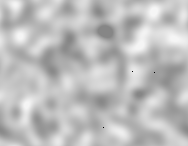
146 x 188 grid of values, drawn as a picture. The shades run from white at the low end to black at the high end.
Grain: smooth. Odd rows or columns: none. Mirror symmetry: none. Slope: none. Lone odd cells: 3, each higher than its neighbours. Histogram: bell-shaped.
